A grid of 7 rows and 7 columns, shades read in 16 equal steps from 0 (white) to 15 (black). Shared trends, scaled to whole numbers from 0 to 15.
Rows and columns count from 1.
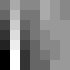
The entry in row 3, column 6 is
6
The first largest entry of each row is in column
1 1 1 1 1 1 1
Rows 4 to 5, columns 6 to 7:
6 6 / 7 6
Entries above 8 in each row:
0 1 2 2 3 3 4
